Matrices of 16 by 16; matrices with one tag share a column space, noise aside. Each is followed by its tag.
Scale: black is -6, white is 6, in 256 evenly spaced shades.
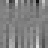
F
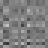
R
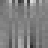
F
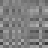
R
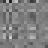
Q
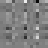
Q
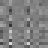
R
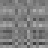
R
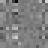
Q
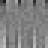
F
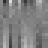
F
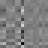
R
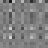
Q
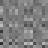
R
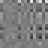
Q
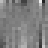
F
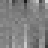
F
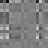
Q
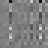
Q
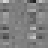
Q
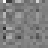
Q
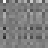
Q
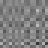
R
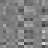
R
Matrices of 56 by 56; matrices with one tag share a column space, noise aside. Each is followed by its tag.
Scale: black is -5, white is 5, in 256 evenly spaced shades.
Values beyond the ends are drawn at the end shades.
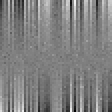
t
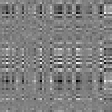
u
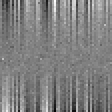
t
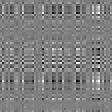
u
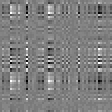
u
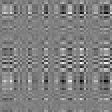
u
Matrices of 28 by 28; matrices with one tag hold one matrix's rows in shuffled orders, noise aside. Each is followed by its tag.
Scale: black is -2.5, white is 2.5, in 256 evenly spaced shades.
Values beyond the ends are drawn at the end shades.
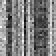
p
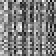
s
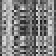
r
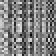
s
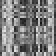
r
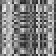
r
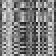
r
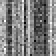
p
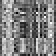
r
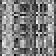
r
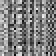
s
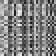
s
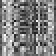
r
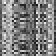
r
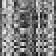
r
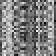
r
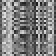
r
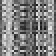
r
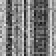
p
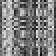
r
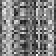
r
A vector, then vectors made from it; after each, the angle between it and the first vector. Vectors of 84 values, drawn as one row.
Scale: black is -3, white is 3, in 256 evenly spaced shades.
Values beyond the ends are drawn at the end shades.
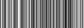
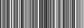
partly aligned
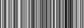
nearly parallel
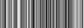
nearly parallel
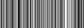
nearly opposite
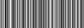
orthogonal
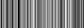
nearly opposite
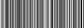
partly opposed
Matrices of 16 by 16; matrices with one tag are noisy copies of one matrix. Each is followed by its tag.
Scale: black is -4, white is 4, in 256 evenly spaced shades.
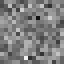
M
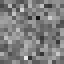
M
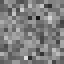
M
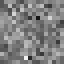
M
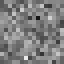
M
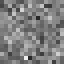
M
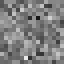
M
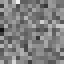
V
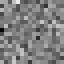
V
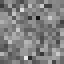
M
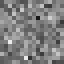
M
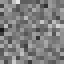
V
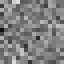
V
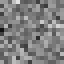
V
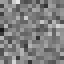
V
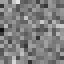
V
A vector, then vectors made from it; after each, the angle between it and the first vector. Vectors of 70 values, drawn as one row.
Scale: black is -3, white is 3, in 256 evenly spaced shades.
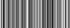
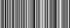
orthogonal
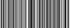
partly aligned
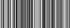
partly aligned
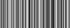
partly aligned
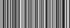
orthogonal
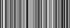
nearly opposite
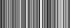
partly aligned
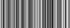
nearly parallel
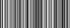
nearly opposite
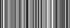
nearly opposite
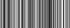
partly aligned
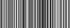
partly aligned
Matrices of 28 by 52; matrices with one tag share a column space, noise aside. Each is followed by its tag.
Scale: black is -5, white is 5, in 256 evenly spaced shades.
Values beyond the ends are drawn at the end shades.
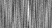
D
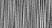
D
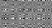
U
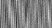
D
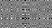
U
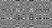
U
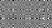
U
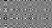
U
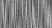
D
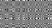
U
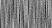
D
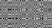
U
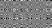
U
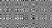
U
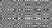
U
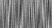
D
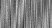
D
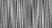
D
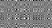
U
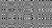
U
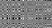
U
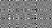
U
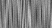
D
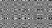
U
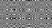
U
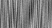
D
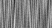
D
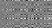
U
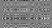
U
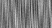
D
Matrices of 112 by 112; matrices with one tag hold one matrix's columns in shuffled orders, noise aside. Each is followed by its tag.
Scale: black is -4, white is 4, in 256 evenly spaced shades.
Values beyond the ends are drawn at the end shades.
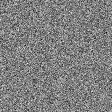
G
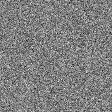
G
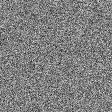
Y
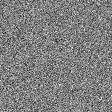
G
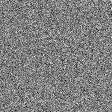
Y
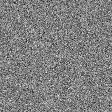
G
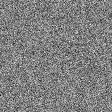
Y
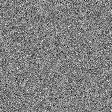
Y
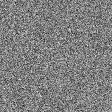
G
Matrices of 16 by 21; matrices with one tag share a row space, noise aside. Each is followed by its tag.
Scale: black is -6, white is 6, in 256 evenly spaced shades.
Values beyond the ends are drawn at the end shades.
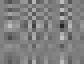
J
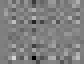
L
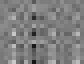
L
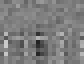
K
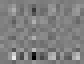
L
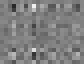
L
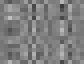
J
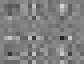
J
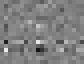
K
